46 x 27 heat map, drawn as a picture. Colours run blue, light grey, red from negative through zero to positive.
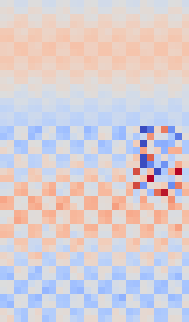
In the middle right lies a patch that is rougher than the rest. Horizontal stripes repeat 2 times down the table. A horizontal seam about 40% of the way down splits the table, and the top part is calmer. The middle right is the roughest part.
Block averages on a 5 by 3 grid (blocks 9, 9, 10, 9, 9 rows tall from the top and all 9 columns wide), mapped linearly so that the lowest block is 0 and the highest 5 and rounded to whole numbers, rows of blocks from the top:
5 5 5
2 2 2
2 2 2
5 5 5
0 0 0
